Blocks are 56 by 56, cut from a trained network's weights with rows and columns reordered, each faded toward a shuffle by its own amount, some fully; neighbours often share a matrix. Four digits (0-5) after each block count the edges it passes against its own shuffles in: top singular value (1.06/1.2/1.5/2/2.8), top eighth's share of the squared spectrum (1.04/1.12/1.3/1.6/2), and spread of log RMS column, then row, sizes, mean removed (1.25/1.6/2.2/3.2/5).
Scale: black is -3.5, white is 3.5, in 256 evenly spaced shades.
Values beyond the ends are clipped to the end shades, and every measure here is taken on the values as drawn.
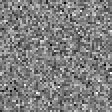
0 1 0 0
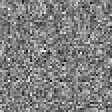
3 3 2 1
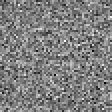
2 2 1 0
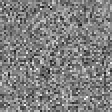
3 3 1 1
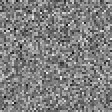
2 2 0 1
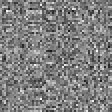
4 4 1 2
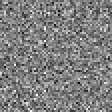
3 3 1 1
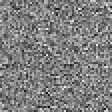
2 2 0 1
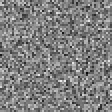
0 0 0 0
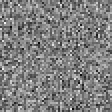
3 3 1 0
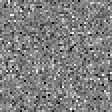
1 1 0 0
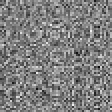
4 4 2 2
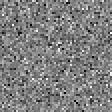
1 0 0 0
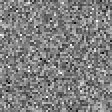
0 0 0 0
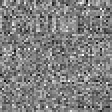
4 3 1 2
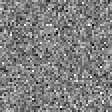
2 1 0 0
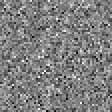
3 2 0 0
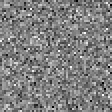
2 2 0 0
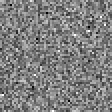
0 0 0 0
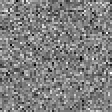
3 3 0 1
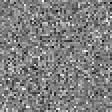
3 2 0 1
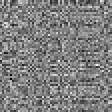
4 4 0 3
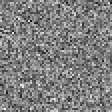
2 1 0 0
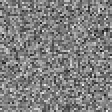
2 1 0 0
